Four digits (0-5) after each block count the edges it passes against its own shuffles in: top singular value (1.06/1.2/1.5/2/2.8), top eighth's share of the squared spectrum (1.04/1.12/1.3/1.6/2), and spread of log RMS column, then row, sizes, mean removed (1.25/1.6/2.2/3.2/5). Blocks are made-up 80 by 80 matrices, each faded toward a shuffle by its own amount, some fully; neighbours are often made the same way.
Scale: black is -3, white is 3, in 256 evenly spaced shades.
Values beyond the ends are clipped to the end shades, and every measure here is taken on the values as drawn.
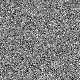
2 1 0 0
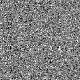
3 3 1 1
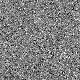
0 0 0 0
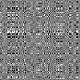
5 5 4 4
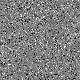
0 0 0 0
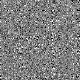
1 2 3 2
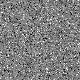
0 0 0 0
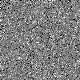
0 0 0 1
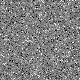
0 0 0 0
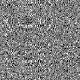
4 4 2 2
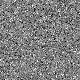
0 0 0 0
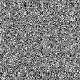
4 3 1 1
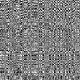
5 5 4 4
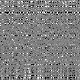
4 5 2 4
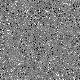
0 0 0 1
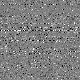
2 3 0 3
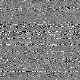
2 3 0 4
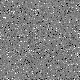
0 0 0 0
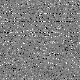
2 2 0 2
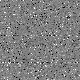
2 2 0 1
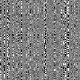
4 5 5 2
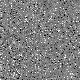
2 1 0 0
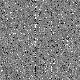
3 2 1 0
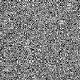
4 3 2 2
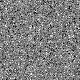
2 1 0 0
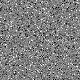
3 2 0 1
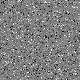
2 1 0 0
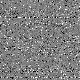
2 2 0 2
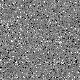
1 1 0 1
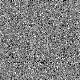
1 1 0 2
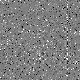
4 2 1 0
